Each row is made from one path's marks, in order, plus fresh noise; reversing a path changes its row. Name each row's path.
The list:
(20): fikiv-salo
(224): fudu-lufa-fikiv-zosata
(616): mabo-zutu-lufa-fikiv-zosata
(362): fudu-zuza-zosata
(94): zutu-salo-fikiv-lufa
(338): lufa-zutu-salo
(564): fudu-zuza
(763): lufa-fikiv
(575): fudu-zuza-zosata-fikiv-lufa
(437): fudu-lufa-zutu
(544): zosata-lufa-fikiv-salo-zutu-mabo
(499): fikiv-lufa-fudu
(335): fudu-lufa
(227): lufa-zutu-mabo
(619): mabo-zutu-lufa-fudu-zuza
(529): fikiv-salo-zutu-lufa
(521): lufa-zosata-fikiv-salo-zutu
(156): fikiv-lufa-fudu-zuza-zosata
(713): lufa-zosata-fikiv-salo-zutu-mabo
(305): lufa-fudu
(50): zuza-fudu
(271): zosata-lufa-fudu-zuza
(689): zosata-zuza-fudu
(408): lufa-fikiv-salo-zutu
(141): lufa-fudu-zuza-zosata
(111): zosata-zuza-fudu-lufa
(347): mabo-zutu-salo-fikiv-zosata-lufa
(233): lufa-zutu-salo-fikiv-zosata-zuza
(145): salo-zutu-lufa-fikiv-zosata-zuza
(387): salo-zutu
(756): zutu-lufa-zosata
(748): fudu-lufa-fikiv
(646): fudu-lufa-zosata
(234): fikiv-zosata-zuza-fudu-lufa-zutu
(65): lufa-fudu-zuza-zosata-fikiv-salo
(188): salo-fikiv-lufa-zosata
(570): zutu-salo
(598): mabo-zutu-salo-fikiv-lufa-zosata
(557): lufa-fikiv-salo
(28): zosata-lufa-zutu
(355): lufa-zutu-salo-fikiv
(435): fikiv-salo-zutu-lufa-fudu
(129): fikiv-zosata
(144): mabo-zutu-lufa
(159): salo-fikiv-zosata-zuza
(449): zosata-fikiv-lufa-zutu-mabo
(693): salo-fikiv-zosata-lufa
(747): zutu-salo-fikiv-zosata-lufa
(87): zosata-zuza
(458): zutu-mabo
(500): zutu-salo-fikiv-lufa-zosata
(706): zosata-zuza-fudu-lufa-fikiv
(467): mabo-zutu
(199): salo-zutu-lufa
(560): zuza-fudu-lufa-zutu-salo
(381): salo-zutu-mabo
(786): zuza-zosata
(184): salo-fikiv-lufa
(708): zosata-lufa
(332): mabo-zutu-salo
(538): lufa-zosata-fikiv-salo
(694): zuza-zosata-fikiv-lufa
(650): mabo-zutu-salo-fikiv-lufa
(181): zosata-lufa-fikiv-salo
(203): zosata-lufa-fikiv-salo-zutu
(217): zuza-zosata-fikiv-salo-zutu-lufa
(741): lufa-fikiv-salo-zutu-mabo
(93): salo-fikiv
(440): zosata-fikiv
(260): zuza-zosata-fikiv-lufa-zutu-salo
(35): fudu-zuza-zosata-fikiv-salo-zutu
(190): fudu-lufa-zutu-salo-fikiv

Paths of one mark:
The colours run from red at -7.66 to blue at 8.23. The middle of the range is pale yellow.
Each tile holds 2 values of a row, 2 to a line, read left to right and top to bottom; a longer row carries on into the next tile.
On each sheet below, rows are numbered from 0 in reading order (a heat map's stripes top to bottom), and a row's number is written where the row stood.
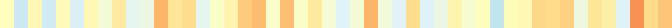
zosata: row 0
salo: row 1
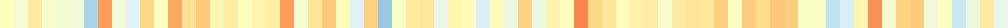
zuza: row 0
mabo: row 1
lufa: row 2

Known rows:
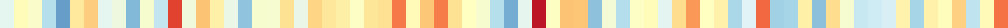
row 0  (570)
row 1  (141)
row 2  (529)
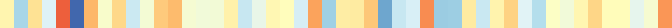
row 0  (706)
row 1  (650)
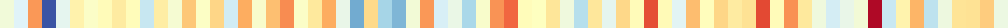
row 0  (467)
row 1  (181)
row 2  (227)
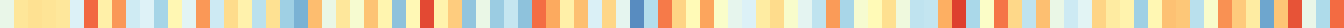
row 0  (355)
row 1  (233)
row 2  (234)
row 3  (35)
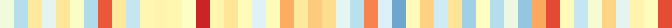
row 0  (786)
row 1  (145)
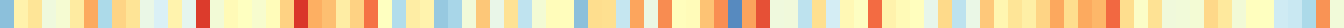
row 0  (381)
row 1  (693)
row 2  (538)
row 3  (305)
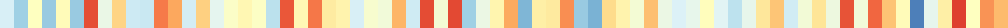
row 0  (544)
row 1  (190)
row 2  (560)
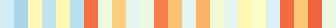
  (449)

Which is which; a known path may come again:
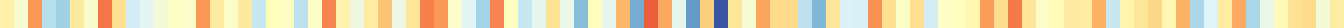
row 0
(408)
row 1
(435)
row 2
(598)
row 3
(335)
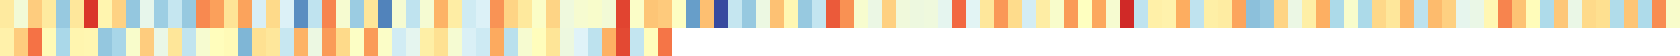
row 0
(233)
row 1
(28)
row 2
(203)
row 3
(748)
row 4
(689)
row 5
(693)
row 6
(234)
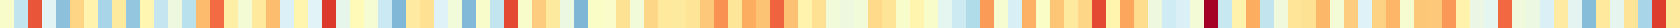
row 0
(159)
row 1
(570)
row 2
(305)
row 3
(227)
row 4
(499)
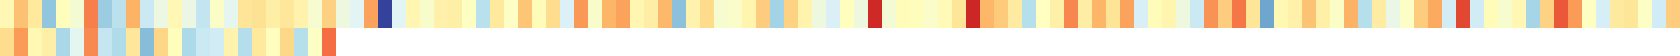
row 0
(144)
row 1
(467)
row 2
(381)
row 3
(362)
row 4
(564)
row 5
(529)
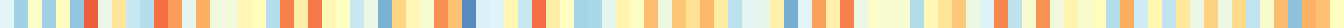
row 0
(544)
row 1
(756)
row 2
(694)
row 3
(93)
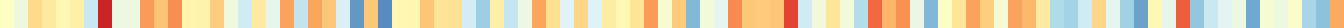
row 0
(50)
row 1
(616)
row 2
(646)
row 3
(747)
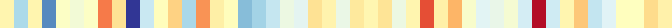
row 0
(500)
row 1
(741)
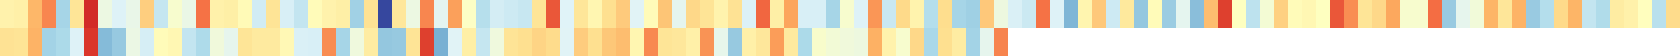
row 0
(65)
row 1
(619)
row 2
(355)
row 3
(145)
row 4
(575)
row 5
(347)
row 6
(332)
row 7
(521)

